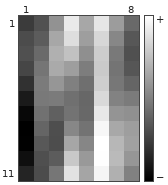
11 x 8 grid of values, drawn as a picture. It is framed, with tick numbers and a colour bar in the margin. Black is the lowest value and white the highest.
The centre is the smoothest part. Streaks run downward. The bottom left is the ninth with the lowest average. The bottom right is the ninth with the highest average.
